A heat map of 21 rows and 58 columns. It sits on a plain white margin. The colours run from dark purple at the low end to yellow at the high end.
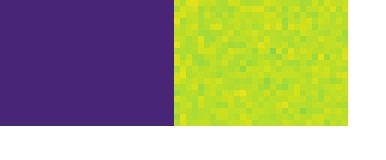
It is made of 1 by 2 panels. Panel 1,1: very low, flat. Panel 1,2: very high, fine-grained, faint in contrast.
